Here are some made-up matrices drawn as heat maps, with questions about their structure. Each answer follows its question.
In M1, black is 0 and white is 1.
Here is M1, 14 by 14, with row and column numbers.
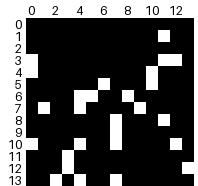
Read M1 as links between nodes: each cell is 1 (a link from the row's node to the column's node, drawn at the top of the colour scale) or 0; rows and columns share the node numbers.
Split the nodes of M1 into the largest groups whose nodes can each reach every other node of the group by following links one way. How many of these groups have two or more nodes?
2
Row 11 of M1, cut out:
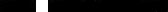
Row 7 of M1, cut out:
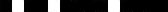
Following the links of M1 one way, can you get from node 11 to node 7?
yes
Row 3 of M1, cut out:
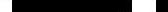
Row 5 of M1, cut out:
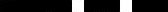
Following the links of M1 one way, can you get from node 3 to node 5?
no
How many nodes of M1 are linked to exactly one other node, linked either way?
2
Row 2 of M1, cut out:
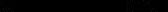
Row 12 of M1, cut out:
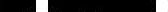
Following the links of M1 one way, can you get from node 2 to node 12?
no
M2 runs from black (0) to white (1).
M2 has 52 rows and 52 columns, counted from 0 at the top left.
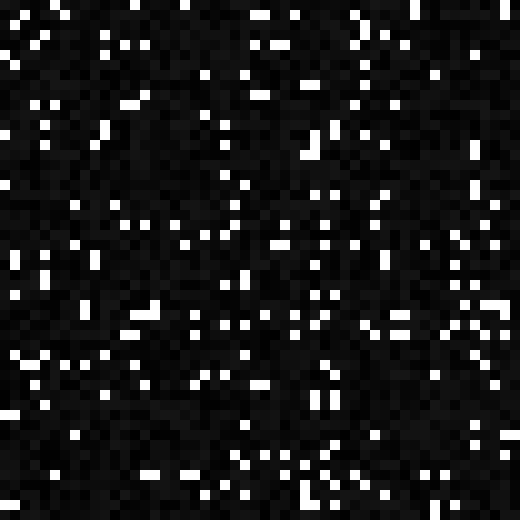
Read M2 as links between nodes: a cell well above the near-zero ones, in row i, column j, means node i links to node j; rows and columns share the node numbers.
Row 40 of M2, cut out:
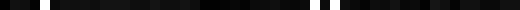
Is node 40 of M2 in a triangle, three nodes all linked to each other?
no
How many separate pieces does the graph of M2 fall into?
4
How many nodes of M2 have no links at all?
3
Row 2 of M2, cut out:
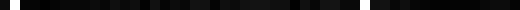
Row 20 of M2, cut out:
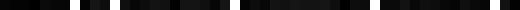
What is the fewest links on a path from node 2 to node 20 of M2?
5
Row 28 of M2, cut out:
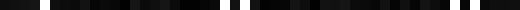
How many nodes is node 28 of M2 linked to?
5
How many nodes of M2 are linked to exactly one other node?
3
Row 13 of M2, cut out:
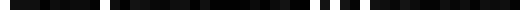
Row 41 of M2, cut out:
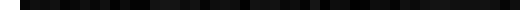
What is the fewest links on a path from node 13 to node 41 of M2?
2
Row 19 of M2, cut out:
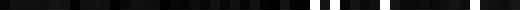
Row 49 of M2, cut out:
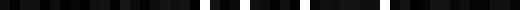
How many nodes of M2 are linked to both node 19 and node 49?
1
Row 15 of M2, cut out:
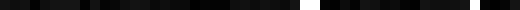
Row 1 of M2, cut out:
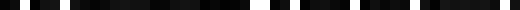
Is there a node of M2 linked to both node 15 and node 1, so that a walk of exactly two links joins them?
no
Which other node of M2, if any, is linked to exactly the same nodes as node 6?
node 2
